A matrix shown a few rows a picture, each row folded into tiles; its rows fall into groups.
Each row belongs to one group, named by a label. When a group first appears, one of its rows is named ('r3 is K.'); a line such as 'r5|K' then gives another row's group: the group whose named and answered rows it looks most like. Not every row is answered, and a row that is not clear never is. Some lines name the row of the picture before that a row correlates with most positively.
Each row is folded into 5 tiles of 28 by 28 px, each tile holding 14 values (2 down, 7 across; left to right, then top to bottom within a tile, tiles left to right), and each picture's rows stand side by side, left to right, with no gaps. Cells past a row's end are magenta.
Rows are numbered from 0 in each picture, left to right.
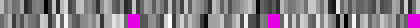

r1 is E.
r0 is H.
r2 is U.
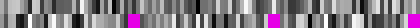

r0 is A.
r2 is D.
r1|H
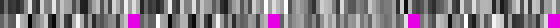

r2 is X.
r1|D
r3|D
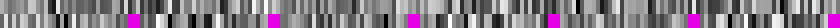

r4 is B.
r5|D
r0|U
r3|A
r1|D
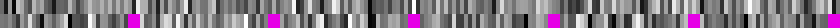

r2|B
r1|E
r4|D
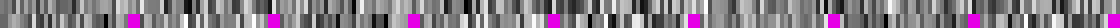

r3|H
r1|H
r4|D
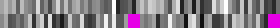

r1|A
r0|E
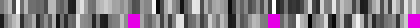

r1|B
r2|D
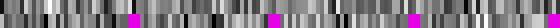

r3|H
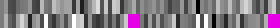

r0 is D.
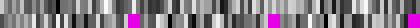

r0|H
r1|D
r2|A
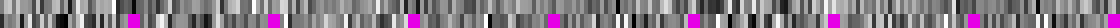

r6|E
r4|H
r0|E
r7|H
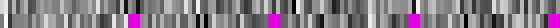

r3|A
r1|U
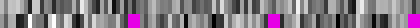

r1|A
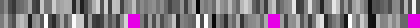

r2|B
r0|D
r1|H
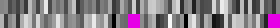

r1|A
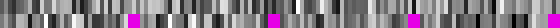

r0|D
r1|A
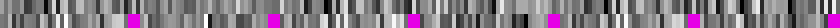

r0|H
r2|H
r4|H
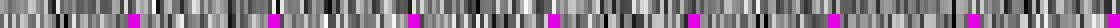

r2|H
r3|H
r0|U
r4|A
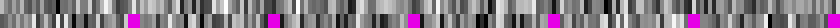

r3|E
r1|A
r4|H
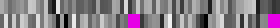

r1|E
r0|U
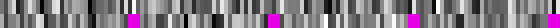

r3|X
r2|H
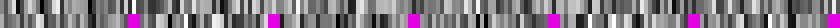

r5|B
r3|U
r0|B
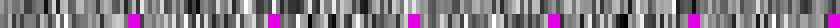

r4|E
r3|D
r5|U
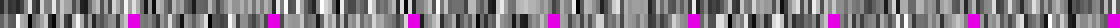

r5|D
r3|E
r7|B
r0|D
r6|H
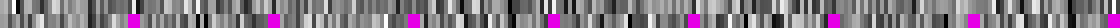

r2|E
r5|A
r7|B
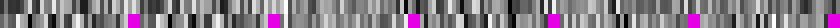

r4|U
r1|D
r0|D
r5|U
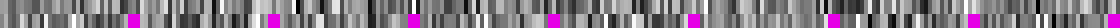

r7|H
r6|D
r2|B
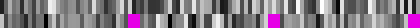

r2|X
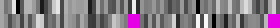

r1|H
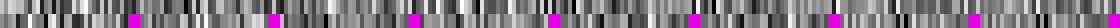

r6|U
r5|X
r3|X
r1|H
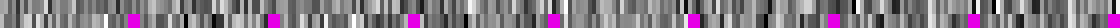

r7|X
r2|D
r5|E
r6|X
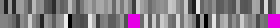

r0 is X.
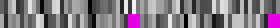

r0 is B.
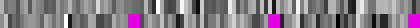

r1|X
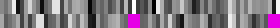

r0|B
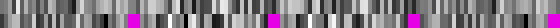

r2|A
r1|A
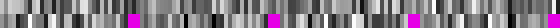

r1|A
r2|D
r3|B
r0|A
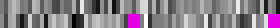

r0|A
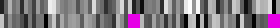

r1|U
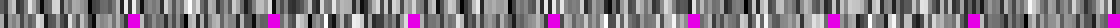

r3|B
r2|D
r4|H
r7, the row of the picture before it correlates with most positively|0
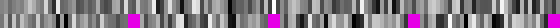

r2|A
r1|B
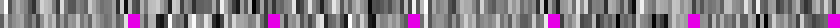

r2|B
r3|X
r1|A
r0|X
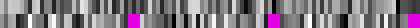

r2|E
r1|U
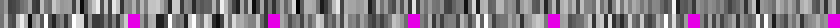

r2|B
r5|H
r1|A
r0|D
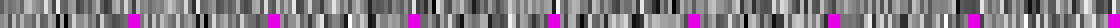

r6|E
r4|A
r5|A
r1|U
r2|B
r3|X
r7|H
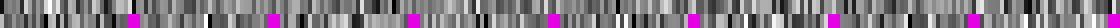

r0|U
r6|X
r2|A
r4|H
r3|U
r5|D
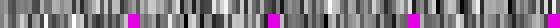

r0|D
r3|B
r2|U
